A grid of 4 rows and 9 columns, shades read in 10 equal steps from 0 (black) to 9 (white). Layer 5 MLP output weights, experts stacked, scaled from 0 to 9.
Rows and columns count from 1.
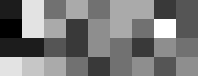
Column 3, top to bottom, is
4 6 3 6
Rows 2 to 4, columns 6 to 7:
6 4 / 4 2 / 4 5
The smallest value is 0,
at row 2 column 1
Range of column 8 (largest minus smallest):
7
